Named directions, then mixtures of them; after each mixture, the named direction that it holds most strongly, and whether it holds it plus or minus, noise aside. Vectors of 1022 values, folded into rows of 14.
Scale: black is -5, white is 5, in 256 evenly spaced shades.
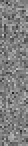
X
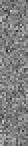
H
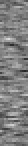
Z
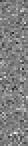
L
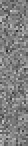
H, plus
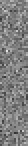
H, minus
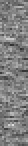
Z, plus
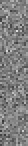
H, minus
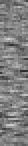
Z, plus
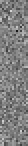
H, plus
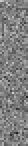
X, minus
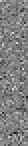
L, minus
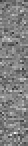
L, plus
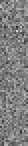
X, plus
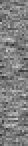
Z, plus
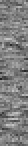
Z, plus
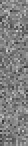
H, minus
